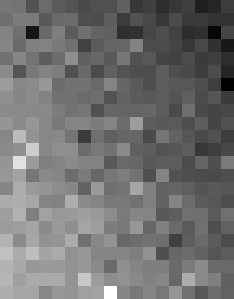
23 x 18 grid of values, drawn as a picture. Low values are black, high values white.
Histogram: bell-shaped. Ninth with the lowest average: top right. Grain: fine. Slope: up to the bottom left. Odd rows or columns: none.
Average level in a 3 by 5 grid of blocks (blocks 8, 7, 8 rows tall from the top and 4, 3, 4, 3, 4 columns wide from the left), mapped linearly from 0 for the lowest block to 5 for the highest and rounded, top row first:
32210
43321
55432
